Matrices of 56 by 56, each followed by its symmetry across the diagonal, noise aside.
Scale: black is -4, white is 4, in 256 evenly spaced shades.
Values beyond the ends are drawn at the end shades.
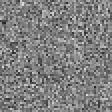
antisymmetric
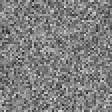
neither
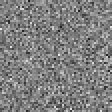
antisymmetric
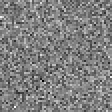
neither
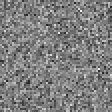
neither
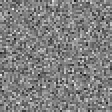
antisymmetric
